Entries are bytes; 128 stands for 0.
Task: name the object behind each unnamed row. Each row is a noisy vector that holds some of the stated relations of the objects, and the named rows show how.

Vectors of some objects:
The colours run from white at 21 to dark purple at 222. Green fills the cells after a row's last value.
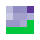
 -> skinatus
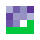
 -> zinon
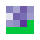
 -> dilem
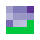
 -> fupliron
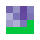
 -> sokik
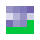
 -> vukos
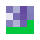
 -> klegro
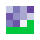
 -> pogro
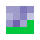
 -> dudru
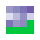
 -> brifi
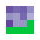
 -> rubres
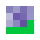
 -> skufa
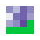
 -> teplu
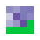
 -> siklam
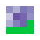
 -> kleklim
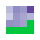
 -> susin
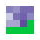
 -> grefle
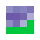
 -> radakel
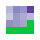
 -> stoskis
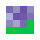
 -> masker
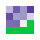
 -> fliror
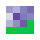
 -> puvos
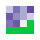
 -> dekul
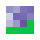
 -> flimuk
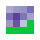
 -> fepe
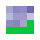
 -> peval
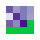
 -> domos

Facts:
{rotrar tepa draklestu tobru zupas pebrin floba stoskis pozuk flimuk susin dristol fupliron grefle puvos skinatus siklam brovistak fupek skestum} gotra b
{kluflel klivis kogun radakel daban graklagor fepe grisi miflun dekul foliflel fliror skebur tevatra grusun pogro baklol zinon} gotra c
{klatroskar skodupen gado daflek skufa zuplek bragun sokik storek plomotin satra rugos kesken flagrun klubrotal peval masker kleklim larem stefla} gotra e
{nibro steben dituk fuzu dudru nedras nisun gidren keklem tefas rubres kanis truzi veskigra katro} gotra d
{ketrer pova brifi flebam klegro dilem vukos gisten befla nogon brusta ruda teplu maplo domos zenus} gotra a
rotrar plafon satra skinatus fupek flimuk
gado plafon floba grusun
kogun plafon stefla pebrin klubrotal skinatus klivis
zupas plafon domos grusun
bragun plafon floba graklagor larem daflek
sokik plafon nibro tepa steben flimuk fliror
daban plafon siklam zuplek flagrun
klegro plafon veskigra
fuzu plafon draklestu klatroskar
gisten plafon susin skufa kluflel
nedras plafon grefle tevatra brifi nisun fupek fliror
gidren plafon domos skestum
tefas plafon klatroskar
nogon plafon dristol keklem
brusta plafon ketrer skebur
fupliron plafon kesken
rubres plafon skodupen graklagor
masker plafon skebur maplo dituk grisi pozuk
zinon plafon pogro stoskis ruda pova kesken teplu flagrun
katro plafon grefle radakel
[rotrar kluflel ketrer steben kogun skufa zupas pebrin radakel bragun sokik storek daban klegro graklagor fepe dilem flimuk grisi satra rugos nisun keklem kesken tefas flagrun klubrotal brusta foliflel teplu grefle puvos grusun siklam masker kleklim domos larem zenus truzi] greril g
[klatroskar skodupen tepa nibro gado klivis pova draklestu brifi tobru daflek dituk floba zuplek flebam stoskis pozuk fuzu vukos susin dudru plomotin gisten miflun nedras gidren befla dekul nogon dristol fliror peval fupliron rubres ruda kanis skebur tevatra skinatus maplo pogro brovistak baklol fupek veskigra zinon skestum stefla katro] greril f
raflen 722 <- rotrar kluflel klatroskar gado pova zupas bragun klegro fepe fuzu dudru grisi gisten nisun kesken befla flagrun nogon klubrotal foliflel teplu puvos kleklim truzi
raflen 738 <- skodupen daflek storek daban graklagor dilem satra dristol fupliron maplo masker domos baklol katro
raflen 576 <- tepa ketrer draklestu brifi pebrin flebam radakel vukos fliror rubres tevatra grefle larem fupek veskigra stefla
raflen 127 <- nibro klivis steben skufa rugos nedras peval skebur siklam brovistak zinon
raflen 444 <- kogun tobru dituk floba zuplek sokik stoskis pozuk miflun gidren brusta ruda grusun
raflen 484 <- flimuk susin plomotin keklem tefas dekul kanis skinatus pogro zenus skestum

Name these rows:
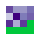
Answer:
zupas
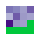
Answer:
gado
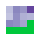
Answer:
dristol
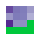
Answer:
gidren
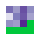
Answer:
ketrer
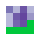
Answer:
truzi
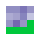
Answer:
kanis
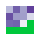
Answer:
tevatra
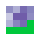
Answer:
flagrun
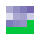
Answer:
maplo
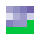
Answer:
ruda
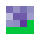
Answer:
larem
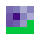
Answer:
grusun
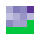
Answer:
fupek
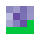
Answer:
storek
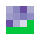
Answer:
fuzu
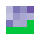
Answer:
draklestu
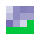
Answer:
klatroskar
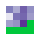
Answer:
zenus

